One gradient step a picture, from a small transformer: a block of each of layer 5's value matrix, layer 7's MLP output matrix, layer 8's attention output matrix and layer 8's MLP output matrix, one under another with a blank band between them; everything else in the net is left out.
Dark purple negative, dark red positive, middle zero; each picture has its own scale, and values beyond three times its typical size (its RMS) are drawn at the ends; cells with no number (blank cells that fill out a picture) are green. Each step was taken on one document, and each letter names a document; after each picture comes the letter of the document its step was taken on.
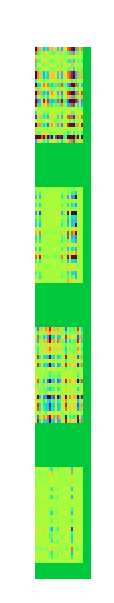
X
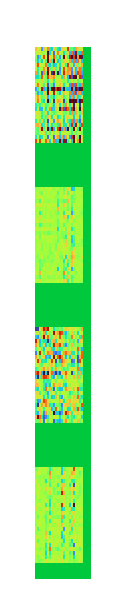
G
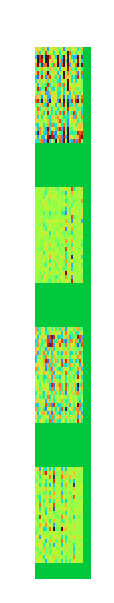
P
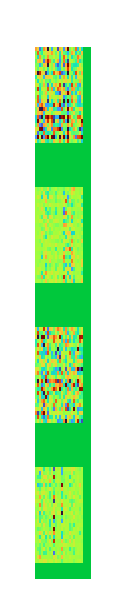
P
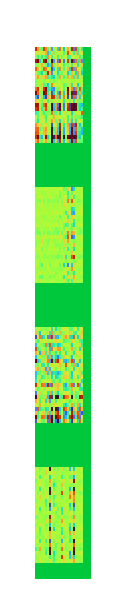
G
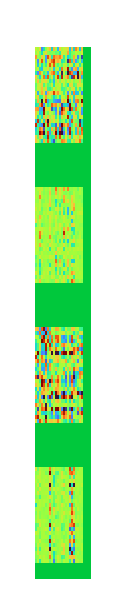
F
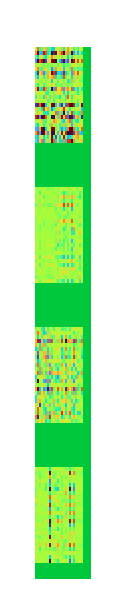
F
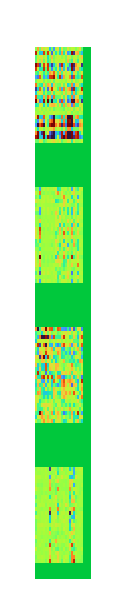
F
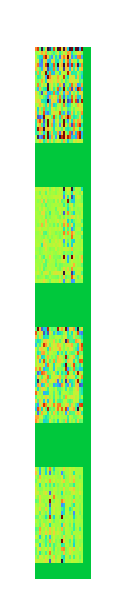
P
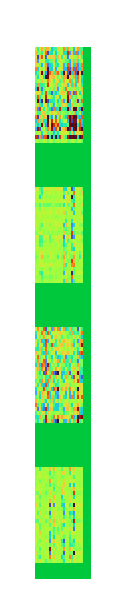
G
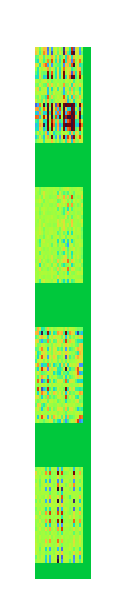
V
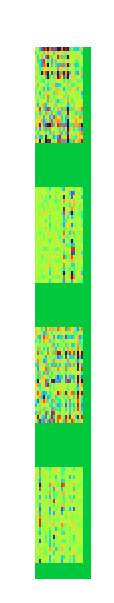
P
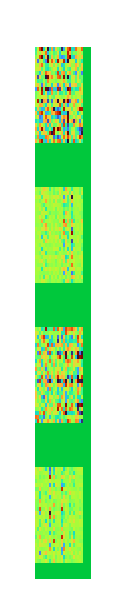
P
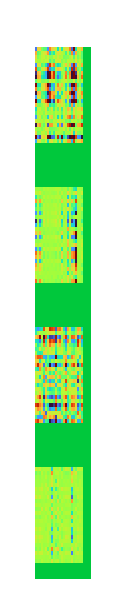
X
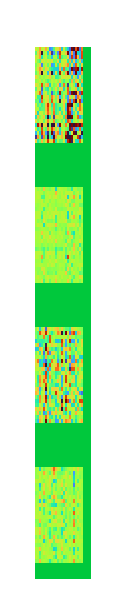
G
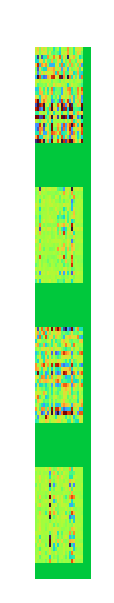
F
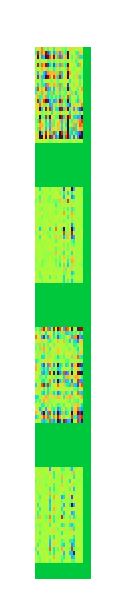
G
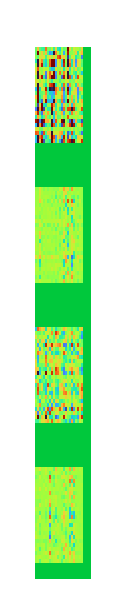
F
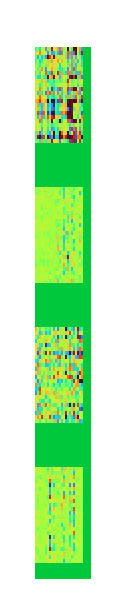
G
